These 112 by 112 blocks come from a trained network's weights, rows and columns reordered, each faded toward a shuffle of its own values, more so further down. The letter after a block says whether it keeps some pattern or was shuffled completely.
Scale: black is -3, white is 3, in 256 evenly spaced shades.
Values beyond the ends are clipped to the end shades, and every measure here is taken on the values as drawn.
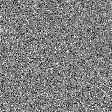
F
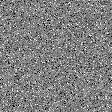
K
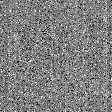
F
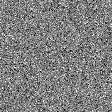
K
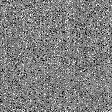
F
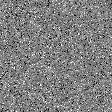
K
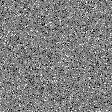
K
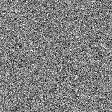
F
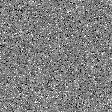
K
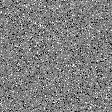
K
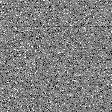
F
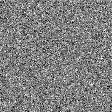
F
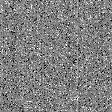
F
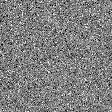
F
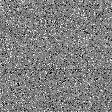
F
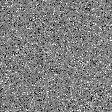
K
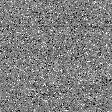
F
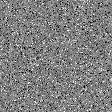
K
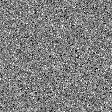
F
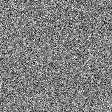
K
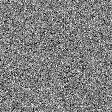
K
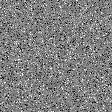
K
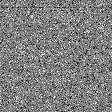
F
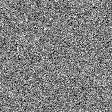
F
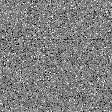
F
